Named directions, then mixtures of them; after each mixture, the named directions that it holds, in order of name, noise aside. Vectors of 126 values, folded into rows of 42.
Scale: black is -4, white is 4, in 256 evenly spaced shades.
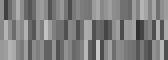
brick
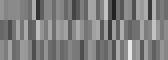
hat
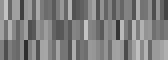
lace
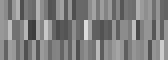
brick, lace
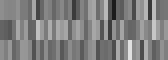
hat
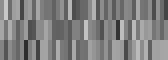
lace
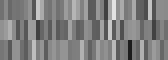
hat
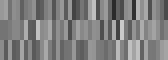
hat, lace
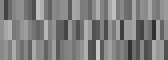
brick, hat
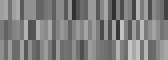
hat, lace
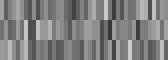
brick, hat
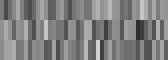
brick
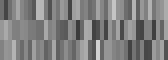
brick, hat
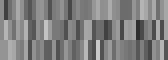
brick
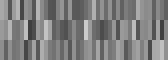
brick, lace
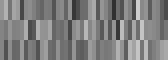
hat, lace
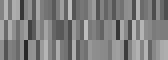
lace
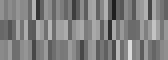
hat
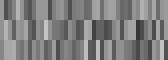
brick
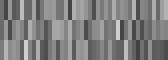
lace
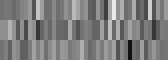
hat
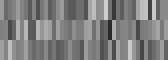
brick, hat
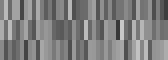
lace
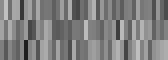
lace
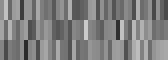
lace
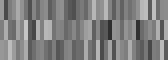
brick, hat
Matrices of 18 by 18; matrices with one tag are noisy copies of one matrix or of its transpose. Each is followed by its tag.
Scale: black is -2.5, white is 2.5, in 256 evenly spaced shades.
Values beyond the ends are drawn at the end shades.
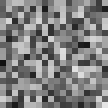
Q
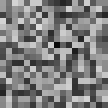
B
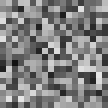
B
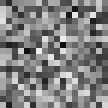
Q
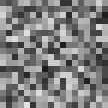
Q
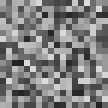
B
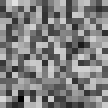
Q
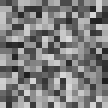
Q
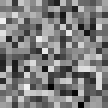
B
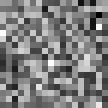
B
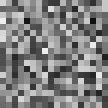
B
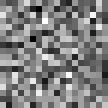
Q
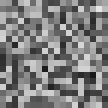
B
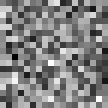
Q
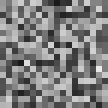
B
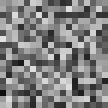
B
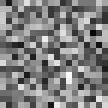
Q
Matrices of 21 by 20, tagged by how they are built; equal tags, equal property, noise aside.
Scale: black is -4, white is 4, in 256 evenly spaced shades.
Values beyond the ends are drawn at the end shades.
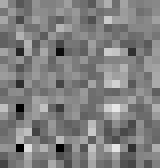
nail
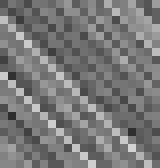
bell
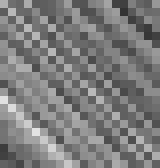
bell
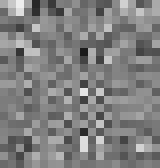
nail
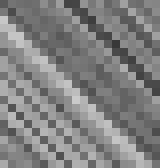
bell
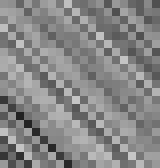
bell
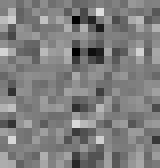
nail
